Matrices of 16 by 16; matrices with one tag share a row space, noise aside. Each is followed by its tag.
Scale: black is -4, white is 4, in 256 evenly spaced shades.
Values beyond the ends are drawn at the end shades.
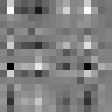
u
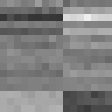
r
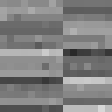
r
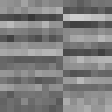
r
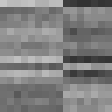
r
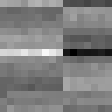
r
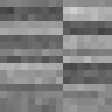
r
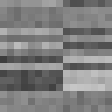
r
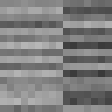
r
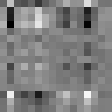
u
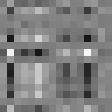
u
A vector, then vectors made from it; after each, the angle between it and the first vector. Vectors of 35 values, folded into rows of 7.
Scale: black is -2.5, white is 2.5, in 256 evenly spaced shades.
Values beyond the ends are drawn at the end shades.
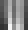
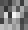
orthogonal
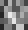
partly aligned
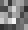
orthogonal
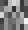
orthogonal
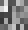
orthogonal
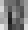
nearly opposite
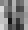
nearly opposite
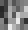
partly aligned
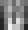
nearly parallel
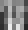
nearly parallel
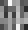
partly aligned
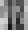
nearly opposite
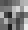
partly opposed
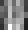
nearly parallel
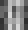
nearly parallel
